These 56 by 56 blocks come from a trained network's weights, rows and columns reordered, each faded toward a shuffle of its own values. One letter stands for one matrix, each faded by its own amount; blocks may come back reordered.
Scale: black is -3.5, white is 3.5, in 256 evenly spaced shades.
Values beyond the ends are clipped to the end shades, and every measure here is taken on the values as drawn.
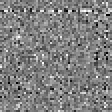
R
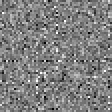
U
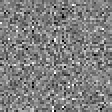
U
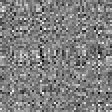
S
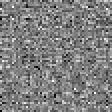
R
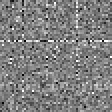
R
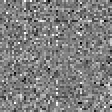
U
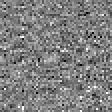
U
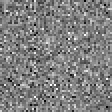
U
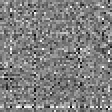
R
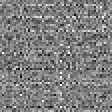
R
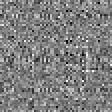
R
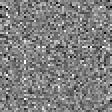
U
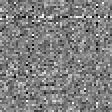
R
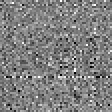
R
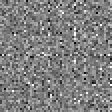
U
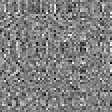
S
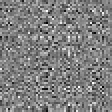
S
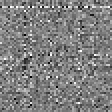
R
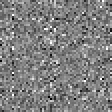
U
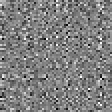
S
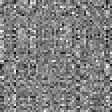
S
